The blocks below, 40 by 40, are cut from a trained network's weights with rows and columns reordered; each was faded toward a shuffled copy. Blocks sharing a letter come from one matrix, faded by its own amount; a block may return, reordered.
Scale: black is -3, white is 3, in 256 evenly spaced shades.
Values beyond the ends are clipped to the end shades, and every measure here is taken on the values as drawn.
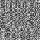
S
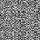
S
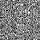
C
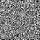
C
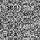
S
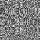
S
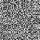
S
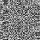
S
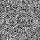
C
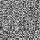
S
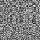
S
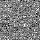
C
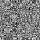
C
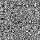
C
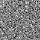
C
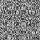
S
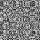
S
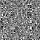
C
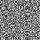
S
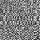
S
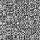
S
